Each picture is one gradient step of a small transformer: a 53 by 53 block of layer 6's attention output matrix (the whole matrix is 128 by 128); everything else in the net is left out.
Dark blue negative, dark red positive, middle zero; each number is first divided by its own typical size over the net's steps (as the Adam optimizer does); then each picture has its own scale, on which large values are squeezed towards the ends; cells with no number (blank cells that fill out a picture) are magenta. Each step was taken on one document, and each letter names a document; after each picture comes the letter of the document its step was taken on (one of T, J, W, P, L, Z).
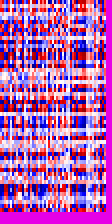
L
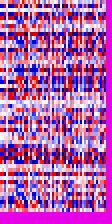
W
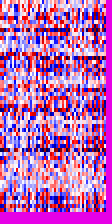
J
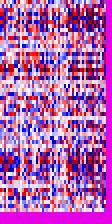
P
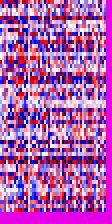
P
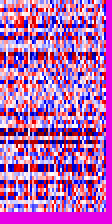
W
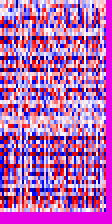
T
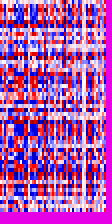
W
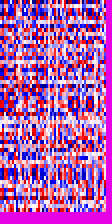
J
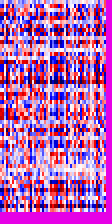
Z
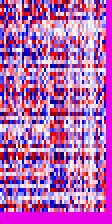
T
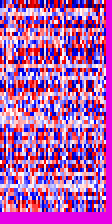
P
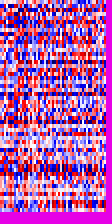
W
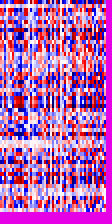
W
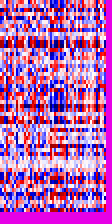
Z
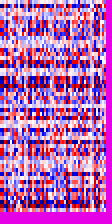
Z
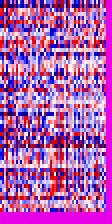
Z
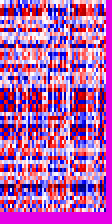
L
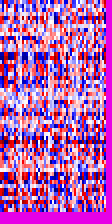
J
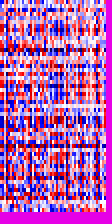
Z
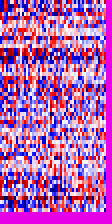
J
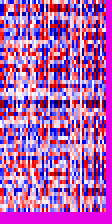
J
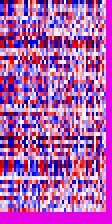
P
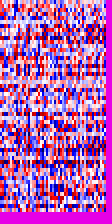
J
